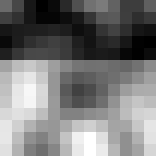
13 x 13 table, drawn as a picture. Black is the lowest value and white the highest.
A horizontal seam about 40% of the way down splits the table, and the bottom part is higher. The values spread evenly over their range. On average the colour sits 50% of the way up the scale. No lone cell stands out from its neighbours.
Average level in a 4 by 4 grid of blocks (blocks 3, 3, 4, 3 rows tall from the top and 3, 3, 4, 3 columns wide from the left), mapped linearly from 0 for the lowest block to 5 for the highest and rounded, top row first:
1011
2211
5324
4354
